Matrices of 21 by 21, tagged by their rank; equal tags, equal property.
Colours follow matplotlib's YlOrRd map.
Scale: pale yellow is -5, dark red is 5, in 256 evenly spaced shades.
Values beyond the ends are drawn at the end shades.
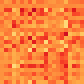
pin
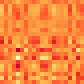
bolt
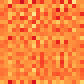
pin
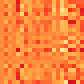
pin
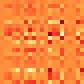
bolt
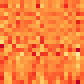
pin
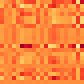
bolt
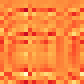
bolt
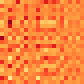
pin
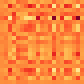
bolt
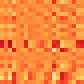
bolt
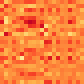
pin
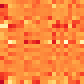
pin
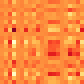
bolt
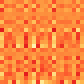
bolt
